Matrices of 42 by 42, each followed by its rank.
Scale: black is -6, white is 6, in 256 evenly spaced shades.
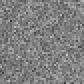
full rank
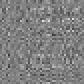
five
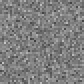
full rank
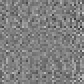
five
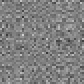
five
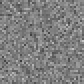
full rank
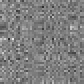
five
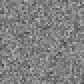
full rank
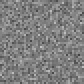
full rank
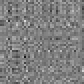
five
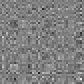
five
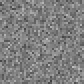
full rank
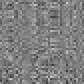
five
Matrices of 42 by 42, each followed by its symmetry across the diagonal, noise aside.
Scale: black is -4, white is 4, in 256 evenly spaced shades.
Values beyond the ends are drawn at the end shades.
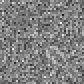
symmetric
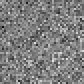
symmetric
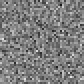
neither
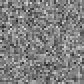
antisymmetric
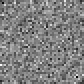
symmetric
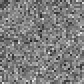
symmetric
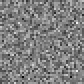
antisymmetric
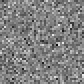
neither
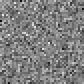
symmetric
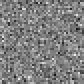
antisymmetric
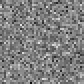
neither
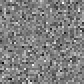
antisymmetric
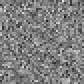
neither
